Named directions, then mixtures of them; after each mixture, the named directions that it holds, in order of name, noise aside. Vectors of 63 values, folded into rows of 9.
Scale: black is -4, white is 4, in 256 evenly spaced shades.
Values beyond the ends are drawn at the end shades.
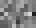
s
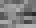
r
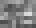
r, s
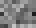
r, s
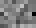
r, s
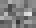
r, s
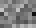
r, s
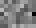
r, s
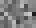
s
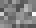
r, s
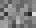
s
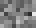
s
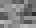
r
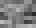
r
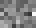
s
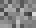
s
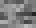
r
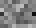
r, s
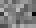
r, s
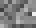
r, s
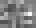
r, s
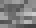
r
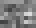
r, s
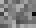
r, s
